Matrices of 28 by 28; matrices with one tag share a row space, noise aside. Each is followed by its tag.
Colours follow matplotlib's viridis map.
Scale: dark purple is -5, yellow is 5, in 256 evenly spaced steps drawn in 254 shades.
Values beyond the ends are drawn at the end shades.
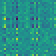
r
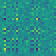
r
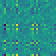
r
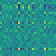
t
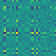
r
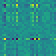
r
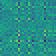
t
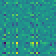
r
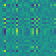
r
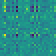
r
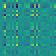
r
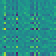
r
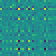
t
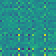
t
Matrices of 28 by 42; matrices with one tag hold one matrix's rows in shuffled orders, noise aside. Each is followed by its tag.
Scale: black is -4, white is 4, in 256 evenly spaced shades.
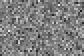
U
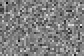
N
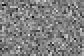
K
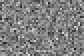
K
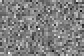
U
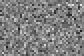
N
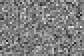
N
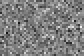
N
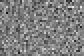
N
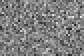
N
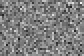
N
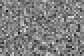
N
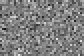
K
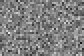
U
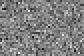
K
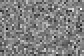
N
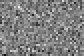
K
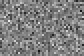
U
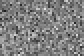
K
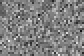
U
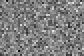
N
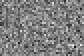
N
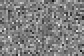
U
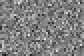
K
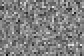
N
